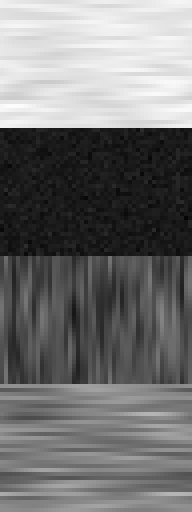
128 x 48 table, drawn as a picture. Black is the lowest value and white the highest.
It is made of 4 by 1 panels. Panel 1,1: very high, streaked across, faint in contrast. Panel 2,1: very low, fine-grained, faint in contrast. Panel 3,1: low, streaked downward. Panel 4,1: middling, streaked across.
